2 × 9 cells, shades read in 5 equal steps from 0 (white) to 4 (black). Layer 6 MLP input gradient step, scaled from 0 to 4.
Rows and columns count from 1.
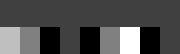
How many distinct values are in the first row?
1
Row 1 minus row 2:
2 1 -1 0 -1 1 3 -1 0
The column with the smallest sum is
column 7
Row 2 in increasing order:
0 1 2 2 3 3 4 4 4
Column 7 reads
3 0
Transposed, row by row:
3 1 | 3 2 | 3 4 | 3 3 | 3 4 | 3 2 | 3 0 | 3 4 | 3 3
